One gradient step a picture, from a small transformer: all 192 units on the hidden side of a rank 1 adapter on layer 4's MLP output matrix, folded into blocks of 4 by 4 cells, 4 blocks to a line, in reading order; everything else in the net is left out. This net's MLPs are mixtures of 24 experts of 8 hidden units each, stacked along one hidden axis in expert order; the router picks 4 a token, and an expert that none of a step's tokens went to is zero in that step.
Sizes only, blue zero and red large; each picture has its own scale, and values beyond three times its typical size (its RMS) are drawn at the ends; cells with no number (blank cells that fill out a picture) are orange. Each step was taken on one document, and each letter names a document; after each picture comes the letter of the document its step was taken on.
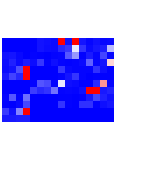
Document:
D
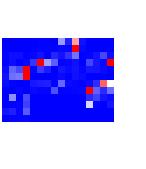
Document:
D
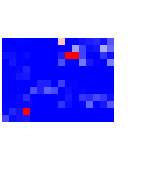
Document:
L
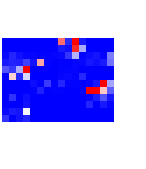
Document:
D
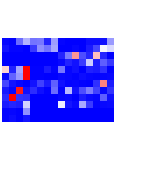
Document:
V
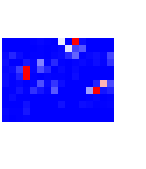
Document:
D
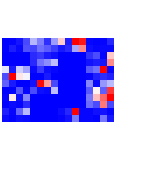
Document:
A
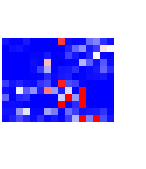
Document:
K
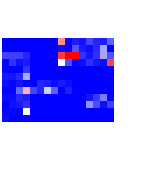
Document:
L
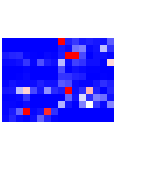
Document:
L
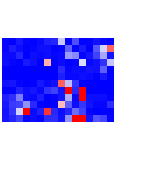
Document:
K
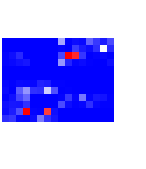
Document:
L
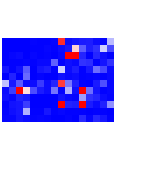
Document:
V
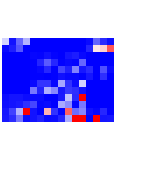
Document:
K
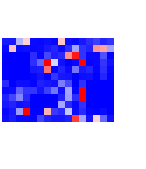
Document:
K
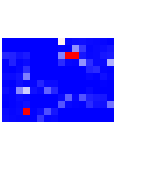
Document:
L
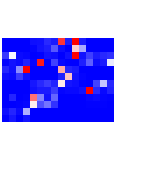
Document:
D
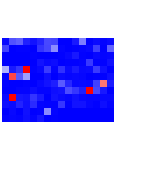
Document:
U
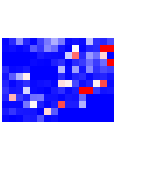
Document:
V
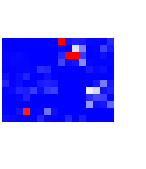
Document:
L
